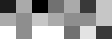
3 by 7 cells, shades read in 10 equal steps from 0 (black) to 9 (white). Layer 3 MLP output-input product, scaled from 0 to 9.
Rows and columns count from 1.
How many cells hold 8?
1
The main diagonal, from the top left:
1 5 9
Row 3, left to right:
9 5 9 9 4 8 2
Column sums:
16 16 16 19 15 15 16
